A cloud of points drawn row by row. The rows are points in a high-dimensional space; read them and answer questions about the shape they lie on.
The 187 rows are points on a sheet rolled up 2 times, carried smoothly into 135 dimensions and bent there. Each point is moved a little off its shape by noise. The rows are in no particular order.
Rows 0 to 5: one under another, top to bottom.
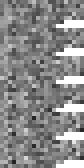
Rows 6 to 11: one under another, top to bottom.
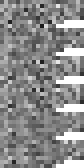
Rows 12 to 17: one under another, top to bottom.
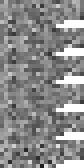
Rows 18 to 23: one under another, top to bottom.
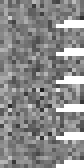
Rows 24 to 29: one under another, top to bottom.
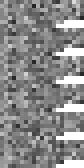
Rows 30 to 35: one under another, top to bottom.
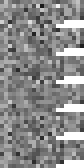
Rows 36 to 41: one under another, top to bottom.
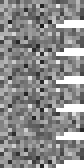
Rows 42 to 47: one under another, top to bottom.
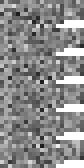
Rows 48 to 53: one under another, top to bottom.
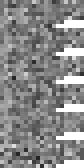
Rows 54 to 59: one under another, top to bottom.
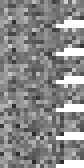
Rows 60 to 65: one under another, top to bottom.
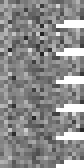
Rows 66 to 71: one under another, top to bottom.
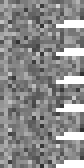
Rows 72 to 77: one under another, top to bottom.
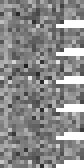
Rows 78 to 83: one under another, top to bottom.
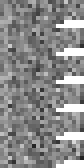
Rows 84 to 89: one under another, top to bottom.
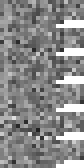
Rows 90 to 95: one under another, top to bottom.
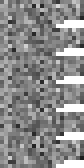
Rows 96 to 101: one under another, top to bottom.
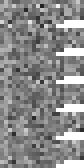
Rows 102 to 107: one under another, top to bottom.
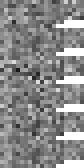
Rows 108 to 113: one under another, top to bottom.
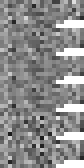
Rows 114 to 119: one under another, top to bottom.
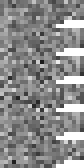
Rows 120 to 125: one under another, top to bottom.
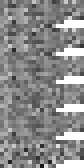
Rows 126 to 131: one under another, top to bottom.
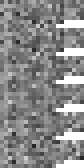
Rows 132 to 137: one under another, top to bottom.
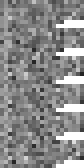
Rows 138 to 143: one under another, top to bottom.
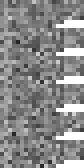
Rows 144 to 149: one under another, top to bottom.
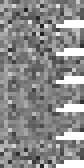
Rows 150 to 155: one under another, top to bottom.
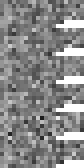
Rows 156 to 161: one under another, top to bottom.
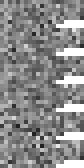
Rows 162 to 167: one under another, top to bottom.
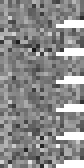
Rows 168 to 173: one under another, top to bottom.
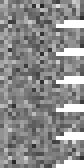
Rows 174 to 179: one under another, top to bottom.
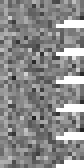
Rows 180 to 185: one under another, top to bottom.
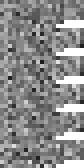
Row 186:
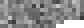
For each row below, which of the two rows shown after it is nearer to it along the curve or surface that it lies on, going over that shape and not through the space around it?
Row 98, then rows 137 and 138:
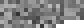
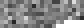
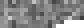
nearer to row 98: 138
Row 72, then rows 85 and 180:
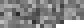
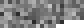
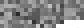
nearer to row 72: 180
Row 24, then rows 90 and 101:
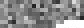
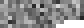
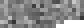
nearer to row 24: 90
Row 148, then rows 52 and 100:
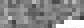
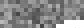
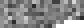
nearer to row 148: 52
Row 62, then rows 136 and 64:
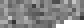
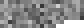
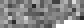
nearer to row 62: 136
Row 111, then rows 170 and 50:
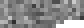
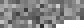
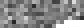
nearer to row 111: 170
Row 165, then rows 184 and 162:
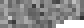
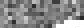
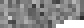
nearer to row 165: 162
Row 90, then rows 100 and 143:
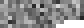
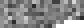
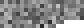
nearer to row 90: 100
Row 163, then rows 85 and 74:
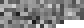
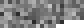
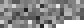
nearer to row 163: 74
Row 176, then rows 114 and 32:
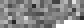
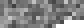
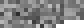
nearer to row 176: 114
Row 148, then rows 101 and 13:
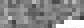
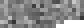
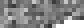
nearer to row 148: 101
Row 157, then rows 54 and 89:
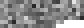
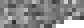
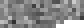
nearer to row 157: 54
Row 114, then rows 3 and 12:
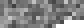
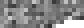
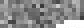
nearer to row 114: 3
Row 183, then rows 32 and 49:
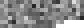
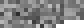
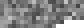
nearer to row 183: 49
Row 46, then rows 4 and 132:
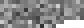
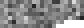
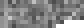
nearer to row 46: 132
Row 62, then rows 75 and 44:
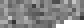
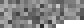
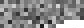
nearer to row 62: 75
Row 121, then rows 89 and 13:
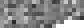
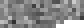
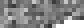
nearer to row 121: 13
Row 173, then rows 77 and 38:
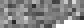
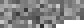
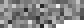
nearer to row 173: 38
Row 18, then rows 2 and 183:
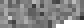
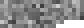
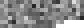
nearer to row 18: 2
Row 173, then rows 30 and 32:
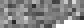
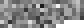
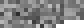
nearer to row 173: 30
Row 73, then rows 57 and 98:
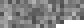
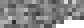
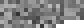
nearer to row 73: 98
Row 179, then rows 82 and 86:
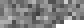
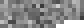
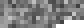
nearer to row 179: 86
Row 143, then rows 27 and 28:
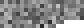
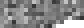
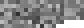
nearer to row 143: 28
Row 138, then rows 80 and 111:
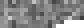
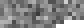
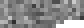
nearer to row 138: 111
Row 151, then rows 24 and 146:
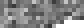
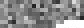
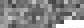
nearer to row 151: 146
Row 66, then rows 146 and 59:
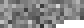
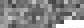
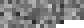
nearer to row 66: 59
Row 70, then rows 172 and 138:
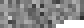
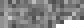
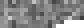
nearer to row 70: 138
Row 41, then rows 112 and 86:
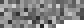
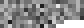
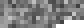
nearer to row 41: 112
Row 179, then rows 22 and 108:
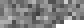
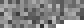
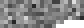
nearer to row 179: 108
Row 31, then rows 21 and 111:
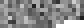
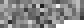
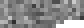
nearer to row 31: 21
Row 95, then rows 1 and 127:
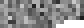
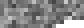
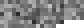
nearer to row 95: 1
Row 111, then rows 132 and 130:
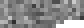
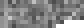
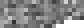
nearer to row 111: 132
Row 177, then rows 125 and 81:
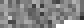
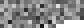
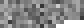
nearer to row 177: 81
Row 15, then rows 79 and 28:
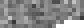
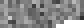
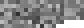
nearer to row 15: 79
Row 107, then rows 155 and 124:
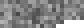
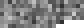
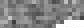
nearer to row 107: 124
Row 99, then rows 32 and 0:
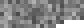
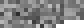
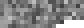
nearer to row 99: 32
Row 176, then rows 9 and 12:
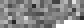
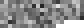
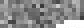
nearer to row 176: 9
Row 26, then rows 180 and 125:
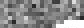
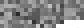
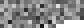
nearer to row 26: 125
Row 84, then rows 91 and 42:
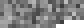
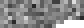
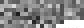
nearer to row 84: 91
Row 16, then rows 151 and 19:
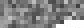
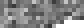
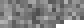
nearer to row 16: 151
